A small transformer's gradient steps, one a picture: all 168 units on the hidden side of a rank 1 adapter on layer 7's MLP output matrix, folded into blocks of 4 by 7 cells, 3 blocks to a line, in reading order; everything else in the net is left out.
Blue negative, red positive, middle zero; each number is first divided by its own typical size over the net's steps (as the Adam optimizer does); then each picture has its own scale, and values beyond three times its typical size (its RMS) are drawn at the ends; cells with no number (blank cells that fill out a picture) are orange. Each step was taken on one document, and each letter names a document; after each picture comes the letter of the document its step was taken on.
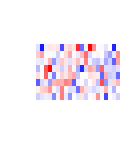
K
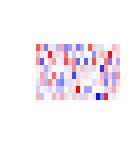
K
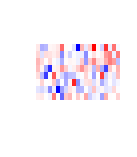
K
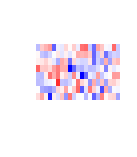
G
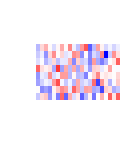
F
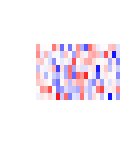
F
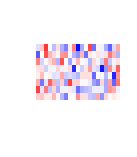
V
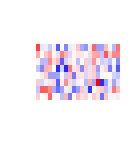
G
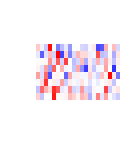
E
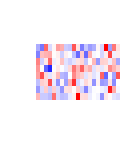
V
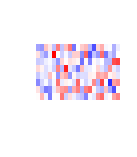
G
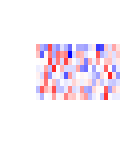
E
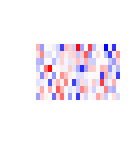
K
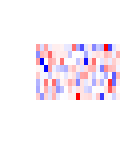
V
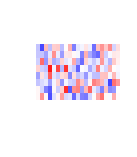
G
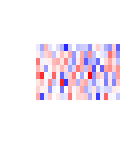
V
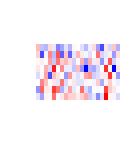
E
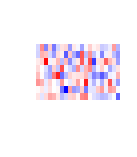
G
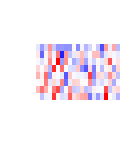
E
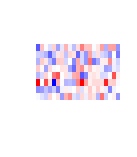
V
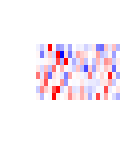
E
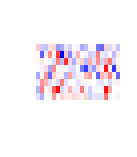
E
